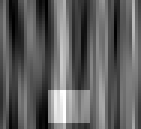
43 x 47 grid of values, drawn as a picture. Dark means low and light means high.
Grain: streaks running down. Odd patch: higher, in the bottom middle. Ninth with the highest average: bottom middle. Stripes: upright, repeating 4 times. Average level on the scale: 40%.
